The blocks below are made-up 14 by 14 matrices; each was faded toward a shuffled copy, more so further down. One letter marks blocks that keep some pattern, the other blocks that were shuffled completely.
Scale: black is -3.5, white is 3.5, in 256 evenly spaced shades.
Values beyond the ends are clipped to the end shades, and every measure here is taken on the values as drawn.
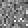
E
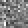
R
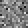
E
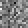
R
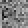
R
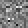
R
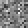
R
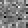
R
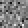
R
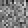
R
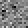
R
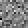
R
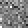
R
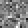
R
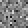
E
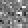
R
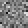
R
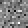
R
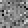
E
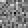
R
